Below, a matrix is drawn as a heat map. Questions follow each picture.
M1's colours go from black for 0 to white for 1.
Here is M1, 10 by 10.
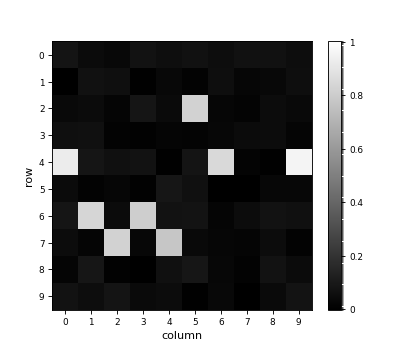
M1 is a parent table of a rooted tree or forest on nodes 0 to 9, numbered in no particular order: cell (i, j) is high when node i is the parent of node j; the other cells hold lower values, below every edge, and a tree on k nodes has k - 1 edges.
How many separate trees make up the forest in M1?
2
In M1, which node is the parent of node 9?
4
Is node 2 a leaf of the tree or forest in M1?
no
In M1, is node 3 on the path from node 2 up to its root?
no
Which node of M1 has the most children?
4
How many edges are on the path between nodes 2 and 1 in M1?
4
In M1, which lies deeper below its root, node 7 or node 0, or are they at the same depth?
node 0
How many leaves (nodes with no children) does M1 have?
6
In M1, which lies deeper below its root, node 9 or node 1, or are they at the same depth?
node 1
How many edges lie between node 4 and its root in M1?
1
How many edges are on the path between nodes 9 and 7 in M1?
2
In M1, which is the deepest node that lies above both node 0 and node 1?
4
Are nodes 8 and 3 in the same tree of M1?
no
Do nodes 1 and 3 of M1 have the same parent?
yes
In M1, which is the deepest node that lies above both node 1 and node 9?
4
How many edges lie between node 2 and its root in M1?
1
